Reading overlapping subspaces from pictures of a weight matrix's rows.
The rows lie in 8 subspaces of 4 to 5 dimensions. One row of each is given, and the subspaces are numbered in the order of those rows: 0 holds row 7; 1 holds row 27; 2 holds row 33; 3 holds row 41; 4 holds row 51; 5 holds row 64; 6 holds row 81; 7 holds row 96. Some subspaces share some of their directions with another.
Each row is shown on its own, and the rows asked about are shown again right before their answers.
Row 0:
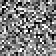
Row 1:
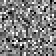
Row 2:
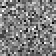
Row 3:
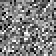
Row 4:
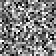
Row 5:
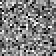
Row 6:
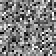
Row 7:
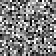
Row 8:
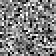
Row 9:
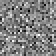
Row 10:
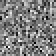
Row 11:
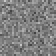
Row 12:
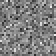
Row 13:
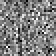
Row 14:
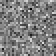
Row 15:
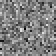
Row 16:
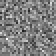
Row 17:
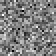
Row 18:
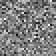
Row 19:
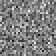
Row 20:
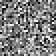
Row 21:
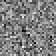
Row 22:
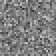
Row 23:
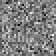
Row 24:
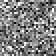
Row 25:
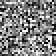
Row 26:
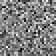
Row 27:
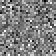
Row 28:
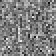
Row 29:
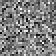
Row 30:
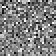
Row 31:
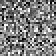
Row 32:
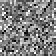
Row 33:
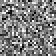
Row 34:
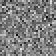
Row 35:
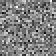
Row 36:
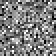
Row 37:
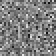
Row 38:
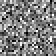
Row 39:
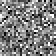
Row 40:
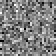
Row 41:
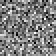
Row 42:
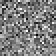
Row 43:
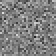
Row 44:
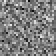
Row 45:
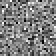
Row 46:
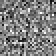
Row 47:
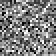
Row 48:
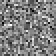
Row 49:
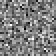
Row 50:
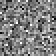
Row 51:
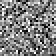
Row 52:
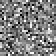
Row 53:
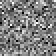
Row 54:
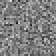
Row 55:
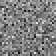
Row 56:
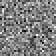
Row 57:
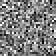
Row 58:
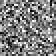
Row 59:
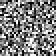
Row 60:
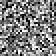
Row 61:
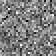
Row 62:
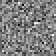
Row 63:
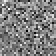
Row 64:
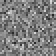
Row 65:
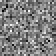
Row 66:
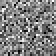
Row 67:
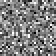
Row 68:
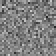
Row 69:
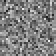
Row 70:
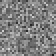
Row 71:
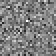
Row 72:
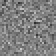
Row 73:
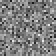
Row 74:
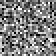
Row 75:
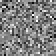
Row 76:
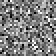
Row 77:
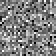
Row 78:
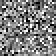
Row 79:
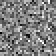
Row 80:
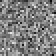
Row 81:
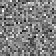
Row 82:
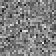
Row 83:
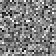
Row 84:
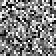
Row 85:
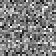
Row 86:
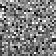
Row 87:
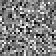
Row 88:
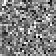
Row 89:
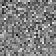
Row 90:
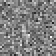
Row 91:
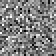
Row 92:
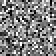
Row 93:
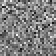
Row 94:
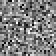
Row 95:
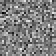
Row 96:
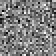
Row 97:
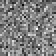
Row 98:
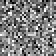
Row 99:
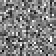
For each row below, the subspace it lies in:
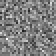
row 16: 6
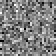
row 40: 1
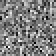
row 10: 2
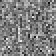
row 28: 2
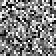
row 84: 4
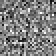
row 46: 5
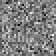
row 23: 0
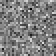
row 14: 5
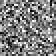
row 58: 3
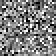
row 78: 7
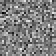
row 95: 7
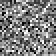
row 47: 4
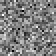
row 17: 4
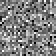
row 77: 1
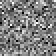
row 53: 7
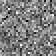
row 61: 1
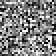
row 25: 7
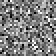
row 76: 1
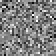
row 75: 3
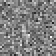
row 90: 2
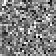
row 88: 0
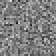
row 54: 0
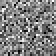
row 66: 5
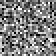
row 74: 5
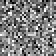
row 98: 5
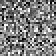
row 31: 5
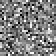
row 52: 3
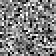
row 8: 3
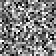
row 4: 0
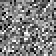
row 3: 4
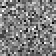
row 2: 7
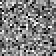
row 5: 7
